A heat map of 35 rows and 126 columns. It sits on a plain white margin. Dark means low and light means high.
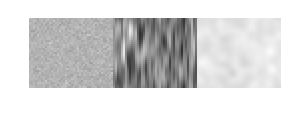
It is made of 1 by 3 panels. Panel 1,1: high, fine-grained, faint in contrast. Panel 1,2: middling, streaked downward, strong in contrast. Panel 1,3: very high, blotchy, faint in contrast.
